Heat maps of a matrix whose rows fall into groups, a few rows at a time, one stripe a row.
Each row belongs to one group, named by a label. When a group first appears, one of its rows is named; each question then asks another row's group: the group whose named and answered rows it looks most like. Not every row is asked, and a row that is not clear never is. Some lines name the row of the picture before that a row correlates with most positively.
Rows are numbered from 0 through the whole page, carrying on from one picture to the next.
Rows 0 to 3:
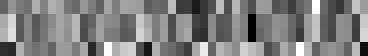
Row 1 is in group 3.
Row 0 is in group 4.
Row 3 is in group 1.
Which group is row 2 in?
3
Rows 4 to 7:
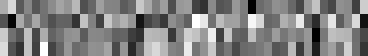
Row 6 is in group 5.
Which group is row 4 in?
3
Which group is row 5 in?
1
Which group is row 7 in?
5
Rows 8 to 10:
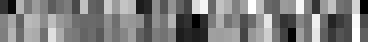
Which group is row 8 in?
1
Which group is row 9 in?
4
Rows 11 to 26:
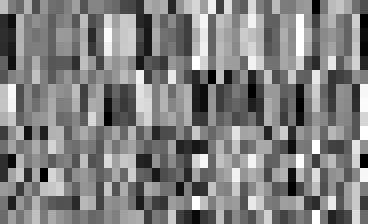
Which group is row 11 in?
5
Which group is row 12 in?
1
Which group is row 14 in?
1
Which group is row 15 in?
1
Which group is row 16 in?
4
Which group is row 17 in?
3
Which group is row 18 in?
3
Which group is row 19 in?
3
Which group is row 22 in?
1
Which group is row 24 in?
4
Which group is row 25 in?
1
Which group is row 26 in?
4
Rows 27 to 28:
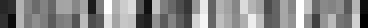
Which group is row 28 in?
1
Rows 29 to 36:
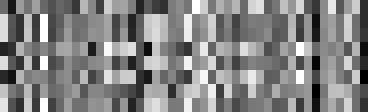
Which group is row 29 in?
1
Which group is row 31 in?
5
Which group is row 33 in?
5
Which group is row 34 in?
1
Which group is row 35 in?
5
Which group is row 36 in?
5
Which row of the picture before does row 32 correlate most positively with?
27
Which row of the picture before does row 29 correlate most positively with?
28
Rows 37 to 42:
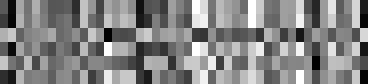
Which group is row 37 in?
1
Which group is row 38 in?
1
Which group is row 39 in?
3
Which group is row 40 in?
1
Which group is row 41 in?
5
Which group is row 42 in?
1
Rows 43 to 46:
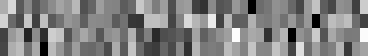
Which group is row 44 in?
5
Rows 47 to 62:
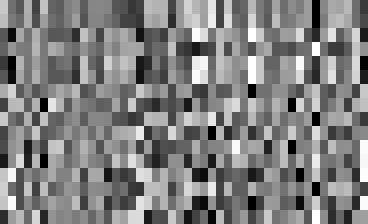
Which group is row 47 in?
5
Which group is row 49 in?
1
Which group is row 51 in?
1
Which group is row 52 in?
1
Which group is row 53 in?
3
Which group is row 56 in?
4
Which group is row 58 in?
4
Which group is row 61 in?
3
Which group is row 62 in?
4
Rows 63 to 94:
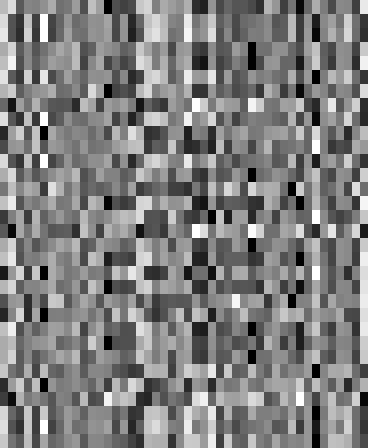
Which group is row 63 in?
3
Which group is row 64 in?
5
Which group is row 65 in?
5
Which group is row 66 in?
3
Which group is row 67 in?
3
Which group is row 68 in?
5
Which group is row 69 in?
3
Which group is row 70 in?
1
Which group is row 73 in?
4
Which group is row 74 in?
5
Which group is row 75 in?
3
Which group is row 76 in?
4
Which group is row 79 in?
1
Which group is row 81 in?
3
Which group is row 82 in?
4
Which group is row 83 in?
3
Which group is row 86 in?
3
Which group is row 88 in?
3
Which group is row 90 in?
4
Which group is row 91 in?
1
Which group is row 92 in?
5
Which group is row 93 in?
5
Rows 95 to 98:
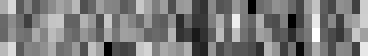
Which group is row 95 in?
3
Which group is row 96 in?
4
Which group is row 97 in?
4
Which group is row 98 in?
3
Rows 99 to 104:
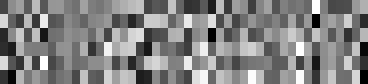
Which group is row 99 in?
4
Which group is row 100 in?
5
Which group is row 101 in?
4
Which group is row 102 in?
1
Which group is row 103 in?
5
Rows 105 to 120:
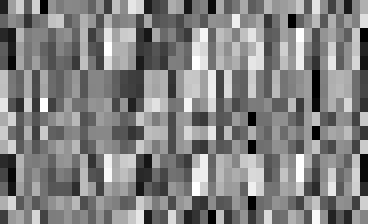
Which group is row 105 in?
4
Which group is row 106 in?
4
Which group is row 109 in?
1
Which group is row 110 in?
5
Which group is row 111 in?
5
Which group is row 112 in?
5
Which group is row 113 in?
3
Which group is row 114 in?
5
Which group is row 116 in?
1
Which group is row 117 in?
1
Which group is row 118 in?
1
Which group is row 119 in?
3
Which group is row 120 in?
4
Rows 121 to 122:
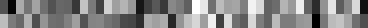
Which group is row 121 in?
1
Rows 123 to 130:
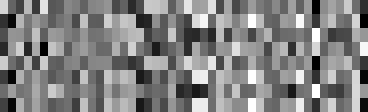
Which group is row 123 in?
5
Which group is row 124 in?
1
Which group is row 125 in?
4
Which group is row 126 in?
4
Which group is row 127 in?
5
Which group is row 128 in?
1
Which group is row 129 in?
4
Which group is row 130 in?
1
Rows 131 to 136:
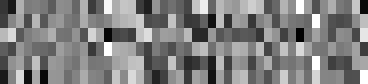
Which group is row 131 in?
1
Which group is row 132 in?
4
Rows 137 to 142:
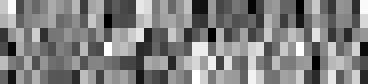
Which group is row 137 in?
3
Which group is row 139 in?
4
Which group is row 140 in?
1
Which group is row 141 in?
5
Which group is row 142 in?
1
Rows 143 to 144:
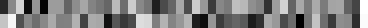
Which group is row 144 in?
3
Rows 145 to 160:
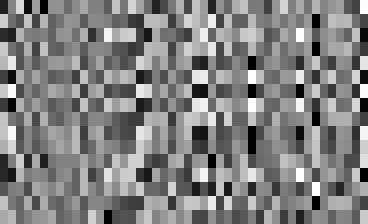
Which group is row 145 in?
4
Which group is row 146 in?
5
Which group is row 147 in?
1
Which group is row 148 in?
5
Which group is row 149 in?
3
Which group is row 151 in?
3
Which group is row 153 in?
5
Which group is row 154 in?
3
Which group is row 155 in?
3
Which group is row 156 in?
4
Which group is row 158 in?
4
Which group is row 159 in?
5
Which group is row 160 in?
3
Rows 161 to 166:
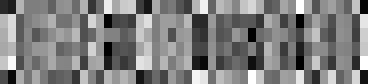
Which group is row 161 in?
1
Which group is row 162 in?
3
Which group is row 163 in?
3
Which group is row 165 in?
3
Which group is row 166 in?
1
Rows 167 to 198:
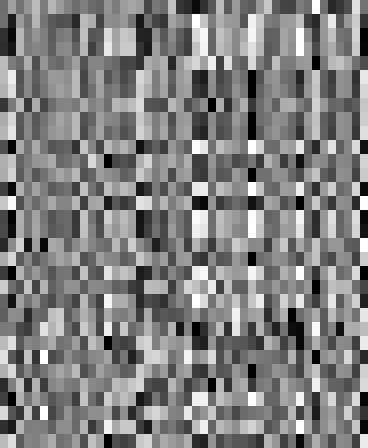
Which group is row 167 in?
4
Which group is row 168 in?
1
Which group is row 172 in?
3
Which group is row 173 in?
3
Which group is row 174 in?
4
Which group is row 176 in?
3
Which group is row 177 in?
1
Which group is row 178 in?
3
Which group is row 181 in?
3
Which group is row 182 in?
1
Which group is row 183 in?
1
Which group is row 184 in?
4
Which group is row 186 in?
1
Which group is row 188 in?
1
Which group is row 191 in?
3
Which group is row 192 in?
5
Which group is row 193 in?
3
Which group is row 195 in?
1
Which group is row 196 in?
5
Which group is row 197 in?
1
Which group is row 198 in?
3
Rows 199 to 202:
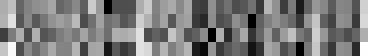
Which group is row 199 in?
3
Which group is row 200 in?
3
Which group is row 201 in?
4
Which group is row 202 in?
3
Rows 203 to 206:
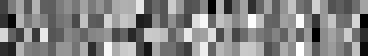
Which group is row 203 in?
4
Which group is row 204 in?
1
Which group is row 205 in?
5
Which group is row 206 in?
1
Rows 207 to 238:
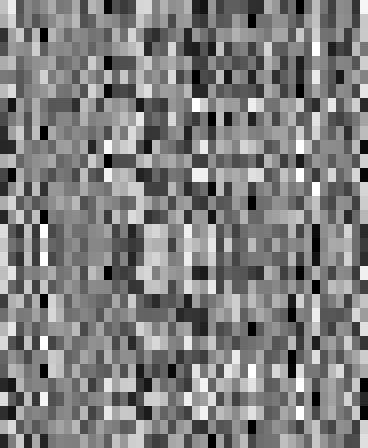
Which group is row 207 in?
3
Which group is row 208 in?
3
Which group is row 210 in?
4
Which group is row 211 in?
3
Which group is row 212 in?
4
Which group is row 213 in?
3
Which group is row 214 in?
1
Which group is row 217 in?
1
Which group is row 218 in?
3
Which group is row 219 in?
1
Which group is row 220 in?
4
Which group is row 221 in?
3
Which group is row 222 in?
4
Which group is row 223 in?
5
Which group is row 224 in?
5
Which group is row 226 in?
3
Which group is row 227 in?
5
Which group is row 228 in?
4
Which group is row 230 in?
3
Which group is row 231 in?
5
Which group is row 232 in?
4
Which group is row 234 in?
1
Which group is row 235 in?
5
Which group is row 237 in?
3
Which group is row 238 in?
4
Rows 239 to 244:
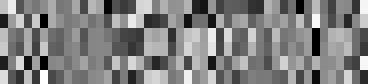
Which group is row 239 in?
3
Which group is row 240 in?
4
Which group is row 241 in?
5
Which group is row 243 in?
4
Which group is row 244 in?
5
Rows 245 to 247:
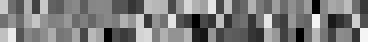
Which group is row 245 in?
5
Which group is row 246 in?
4
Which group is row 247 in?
3
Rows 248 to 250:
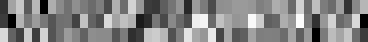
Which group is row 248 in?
4
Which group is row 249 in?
1
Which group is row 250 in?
5
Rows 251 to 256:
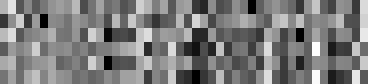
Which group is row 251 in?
3
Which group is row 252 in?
4
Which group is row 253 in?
3
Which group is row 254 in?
4
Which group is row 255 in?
3
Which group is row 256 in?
4
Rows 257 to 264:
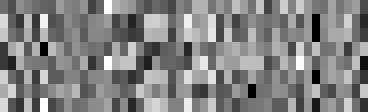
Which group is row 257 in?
1
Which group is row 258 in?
5
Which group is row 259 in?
5
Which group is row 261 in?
1
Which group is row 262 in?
5
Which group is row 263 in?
3
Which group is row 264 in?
5
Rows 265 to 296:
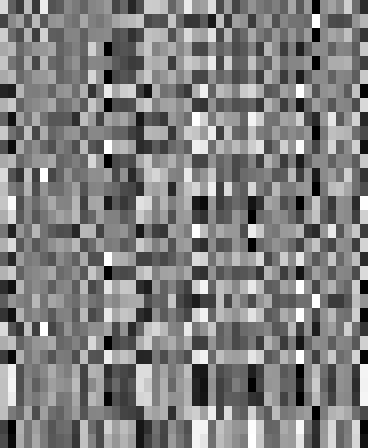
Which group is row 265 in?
5
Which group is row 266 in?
4
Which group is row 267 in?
5
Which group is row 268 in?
3
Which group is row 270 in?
3
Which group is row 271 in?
1
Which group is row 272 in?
3
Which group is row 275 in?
1
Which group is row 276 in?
3
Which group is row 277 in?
5
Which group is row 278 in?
5
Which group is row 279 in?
3
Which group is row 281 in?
1
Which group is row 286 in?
4
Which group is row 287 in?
1
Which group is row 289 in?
3
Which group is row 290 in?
1
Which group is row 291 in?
3
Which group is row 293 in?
3
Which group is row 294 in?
5
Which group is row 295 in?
1
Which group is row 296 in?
1
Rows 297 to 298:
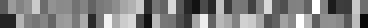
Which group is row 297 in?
4
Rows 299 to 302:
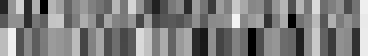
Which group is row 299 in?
4
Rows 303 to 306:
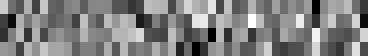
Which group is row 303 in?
5
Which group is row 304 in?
1
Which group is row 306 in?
4
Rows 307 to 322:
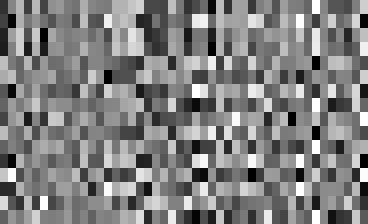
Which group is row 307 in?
4
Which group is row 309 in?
4
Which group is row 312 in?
3
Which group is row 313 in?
1
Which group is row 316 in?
5
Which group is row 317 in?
4
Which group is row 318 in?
1
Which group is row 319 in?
3
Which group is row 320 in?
1
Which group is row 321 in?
5
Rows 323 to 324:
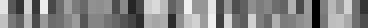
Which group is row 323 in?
5
